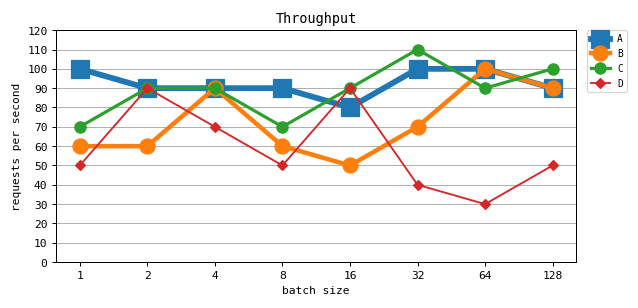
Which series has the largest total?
A
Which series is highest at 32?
C
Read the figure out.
Title: Throughput
x-axis: batch size, ticks 1 2 4 8 16 32 64 128
y-axis: requests per second, ticks 0 10 20 30 40 50 60 70 80 90 100 110 120
Legend: A, B, C, D
Values:
A: 100 90 90 90 80 100 100 90
B: 60 60 90 60 50 70 100 90
C: 70 90 90 70 90 110 90 100
D: 50 90 70 50 90 40 30 50
